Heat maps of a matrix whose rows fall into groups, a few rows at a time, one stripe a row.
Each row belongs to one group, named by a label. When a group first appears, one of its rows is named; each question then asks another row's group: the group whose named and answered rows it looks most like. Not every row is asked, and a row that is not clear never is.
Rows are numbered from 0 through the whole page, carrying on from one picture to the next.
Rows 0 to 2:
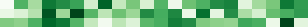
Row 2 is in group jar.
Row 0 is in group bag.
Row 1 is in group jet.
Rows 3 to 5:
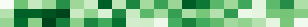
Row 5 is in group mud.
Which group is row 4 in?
mud
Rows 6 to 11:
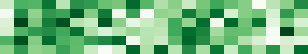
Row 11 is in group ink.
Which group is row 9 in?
jar
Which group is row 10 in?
mud
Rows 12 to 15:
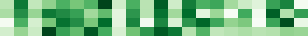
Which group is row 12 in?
bag
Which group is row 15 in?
jet
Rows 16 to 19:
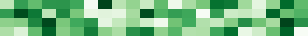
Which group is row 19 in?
jet
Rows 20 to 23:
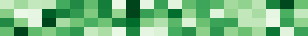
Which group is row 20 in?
bag
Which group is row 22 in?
jet
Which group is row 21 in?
jet
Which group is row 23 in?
ink
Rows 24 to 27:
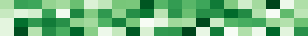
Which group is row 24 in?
ink
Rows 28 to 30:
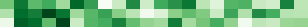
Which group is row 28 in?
jar
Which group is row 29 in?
mud
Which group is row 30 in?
mud
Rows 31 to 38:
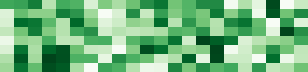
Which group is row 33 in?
jar
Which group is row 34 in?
jar
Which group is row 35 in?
jet
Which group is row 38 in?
mud
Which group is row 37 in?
ink
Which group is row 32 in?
ink
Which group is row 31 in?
ink
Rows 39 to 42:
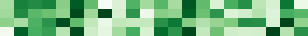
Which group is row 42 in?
ink
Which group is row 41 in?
jar
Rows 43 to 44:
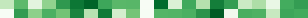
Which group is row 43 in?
bag
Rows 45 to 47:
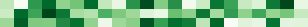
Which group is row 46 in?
mud
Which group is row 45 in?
jet
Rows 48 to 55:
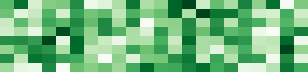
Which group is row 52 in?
jar
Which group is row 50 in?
bag
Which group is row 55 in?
jet
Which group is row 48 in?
ink
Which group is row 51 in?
bag
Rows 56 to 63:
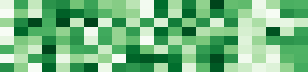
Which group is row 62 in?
jet
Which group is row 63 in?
jet
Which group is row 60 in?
bag
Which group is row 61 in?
jet
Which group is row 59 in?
ink
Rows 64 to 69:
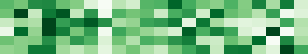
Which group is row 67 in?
ink
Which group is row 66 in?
jet
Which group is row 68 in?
jar
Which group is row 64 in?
jar
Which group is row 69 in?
jar
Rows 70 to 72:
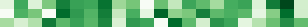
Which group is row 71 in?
bag
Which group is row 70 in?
bag
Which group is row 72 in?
jet
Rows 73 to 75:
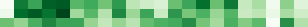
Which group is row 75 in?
jar
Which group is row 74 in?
mud
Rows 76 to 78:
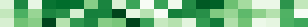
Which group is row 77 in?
mud
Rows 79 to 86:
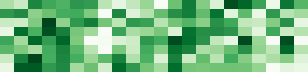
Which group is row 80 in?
ink
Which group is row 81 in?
jet
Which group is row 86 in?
mud
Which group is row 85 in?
mud
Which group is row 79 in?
jar
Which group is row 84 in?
jar
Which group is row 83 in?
jar
